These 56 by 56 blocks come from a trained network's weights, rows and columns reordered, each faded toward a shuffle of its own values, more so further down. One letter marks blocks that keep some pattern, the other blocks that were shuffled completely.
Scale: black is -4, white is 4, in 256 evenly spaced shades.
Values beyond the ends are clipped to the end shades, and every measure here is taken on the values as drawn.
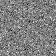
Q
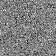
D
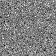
Q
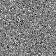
Q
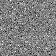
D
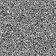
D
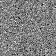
Q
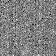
D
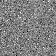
Q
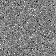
Q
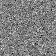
Q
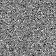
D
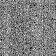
D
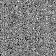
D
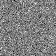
Q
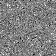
Q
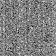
D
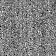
D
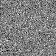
Q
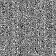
D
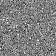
Q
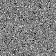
Q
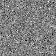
Q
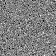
Q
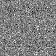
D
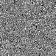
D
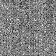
D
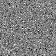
Q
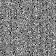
D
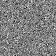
Q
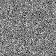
Q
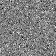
Q
